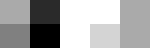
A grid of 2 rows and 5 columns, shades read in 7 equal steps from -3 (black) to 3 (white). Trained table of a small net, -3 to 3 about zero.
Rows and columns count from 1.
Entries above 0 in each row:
4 3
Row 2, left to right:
0 -3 3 2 1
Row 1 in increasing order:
-2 1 1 3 3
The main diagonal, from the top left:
1 -3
